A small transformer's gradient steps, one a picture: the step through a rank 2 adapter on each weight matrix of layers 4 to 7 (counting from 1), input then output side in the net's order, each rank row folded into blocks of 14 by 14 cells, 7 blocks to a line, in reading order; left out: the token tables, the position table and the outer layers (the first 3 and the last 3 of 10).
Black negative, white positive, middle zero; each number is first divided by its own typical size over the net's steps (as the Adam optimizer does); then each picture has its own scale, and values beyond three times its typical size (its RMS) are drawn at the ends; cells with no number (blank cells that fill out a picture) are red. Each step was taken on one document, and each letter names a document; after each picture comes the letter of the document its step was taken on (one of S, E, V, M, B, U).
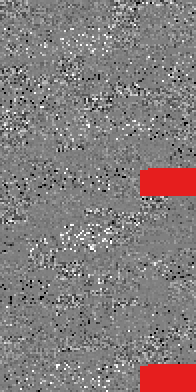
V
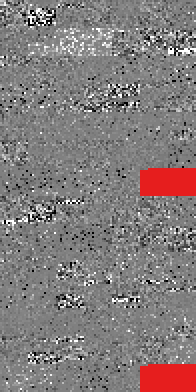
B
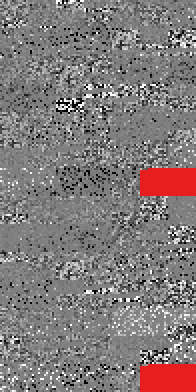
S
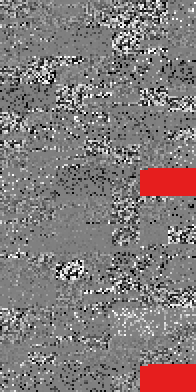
S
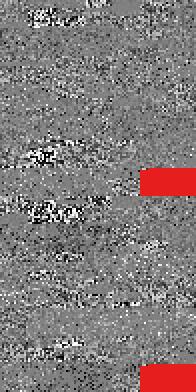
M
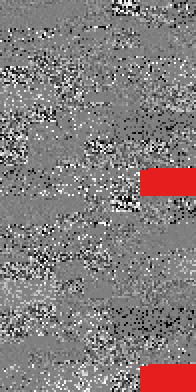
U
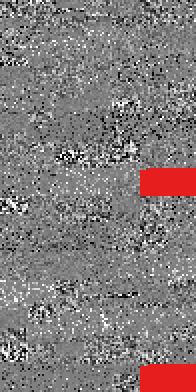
M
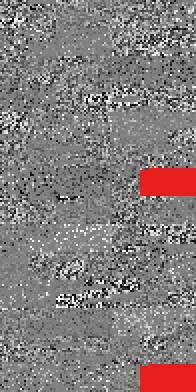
S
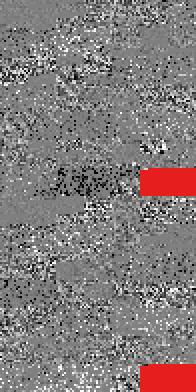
U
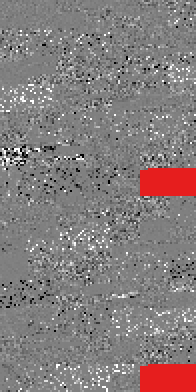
V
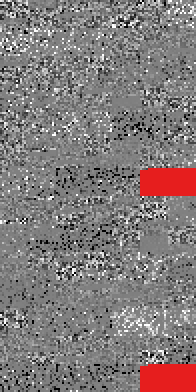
S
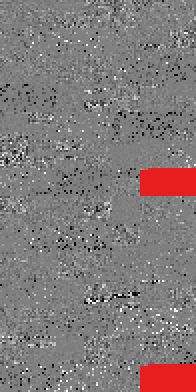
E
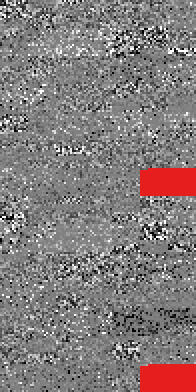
B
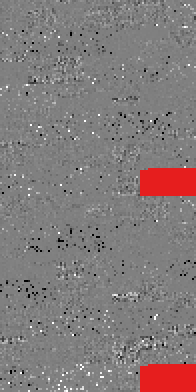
E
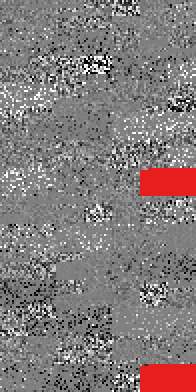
U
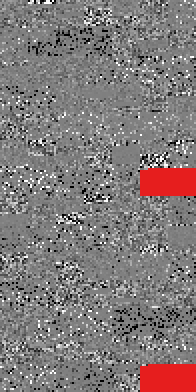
M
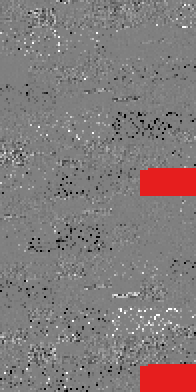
E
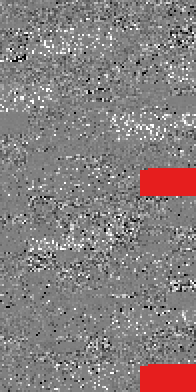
V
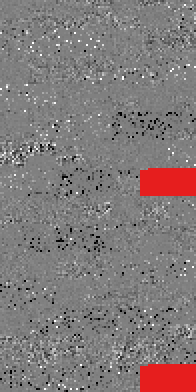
E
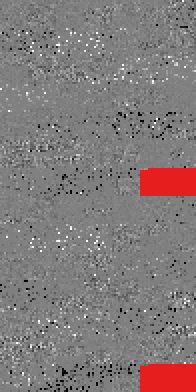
E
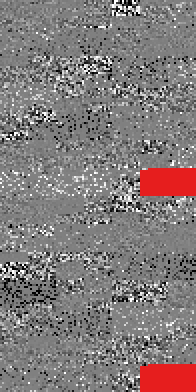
U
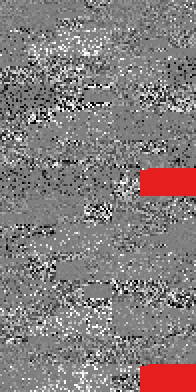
U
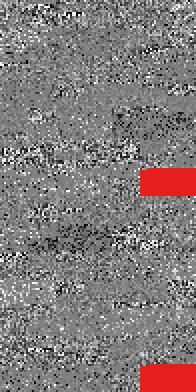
M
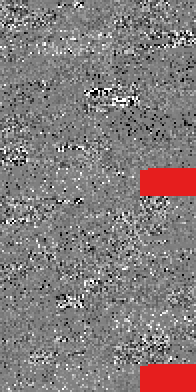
B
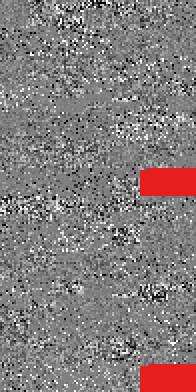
M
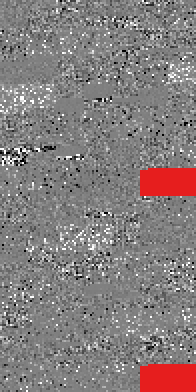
V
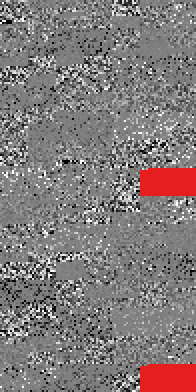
U
